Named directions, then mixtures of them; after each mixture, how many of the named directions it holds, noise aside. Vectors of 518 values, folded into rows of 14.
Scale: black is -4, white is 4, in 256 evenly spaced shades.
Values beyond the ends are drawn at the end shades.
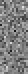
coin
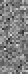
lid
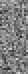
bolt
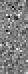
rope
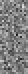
three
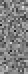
one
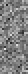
one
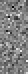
one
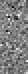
one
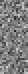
two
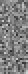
three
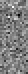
two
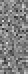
three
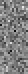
one
